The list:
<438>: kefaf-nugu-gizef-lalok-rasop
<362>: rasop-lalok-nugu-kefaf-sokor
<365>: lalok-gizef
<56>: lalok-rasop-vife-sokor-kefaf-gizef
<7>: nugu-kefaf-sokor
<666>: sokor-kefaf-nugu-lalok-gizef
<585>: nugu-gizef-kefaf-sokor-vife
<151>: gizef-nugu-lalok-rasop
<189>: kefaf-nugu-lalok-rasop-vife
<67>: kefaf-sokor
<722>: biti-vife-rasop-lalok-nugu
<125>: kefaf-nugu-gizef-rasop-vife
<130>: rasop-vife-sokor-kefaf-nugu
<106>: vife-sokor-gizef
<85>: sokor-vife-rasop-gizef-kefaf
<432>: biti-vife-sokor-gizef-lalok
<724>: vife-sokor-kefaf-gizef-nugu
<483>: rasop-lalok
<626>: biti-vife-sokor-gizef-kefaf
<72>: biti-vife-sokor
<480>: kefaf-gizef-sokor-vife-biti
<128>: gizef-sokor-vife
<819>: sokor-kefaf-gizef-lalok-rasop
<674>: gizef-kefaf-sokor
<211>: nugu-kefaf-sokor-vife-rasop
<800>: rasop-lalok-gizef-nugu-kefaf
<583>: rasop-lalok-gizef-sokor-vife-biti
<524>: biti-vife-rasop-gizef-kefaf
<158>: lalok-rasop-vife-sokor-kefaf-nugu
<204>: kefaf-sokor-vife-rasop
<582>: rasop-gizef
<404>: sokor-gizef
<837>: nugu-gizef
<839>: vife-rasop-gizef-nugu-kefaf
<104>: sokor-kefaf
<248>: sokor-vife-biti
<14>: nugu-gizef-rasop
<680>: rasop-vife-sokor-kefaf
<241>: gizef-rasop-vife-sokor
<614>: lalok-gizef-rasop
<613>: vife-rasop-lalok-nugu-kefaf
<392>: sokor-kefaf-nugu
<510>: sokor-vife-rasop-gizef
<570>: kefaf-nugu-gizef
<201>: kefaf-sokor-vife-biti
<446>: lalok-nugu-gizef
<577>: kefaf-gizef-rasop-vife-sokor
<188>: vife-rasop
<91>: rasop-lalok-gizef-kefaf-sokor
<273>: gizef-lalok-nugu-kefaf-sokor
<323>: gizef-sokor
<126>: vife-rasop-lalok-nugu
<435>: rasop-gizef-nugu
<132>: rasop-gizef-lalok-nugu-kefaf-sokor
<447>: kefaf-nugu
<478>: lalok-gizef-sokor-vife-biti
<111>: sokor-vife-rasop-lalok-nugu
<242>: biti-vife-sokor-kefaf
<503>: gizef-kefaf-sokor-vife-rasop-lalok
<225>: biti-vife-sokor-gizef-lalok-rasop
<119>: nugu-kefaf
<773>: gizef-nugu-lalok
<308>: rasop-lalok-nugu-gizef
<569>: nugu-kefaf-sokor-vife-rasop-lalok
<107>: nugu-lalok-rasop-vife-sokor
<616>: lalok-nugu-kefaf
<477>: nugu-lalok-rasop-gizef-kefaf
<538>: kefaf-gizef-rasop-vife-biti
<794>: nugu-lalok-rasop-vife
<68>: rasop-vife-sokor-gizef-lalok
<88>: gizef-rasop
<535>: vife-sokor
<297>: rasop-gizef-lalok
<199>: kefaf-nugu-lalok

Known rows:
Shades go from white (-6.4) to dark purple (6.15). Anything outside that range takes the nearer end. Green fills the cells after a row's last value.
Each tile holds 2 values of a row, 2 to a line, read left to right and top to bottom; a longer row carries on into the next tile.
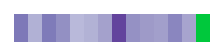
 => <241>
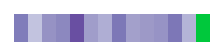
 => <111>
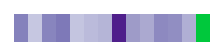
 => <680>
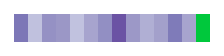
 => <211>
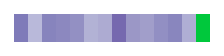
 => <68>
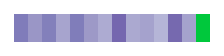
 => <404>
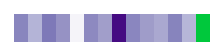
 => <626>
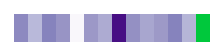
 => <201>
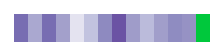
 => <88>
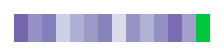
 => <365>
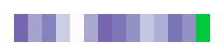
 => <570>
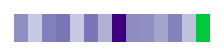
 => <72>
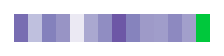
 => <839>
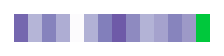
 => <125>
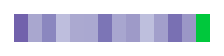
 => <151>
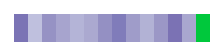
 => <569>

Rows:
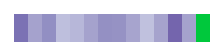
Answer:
<666>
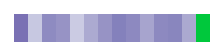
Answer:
<613>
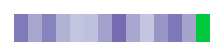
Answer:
<819>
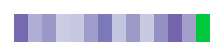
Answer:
<616>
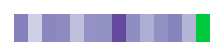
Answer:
<722>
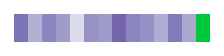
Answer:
<724>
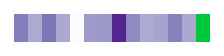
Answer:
<480>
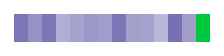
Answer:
<323>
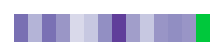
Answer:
<582>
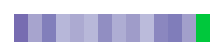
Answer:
<614>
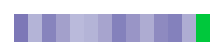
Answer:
<56>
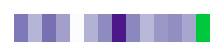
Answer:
<538>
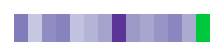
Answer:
<130>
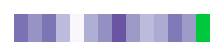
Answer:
<674>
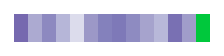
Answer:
<585>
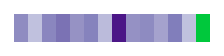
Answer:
<248>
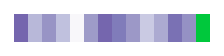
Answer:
<119>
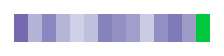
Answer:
<800>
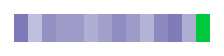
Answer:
<158>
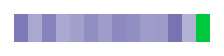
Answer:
<478>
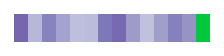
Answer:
<435>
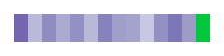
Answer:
<308>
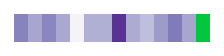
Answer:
<67>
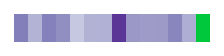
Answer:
<85>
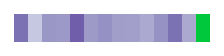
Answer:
<107>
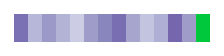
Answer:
<7>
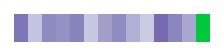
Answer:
<483>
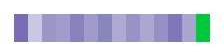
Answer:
<794>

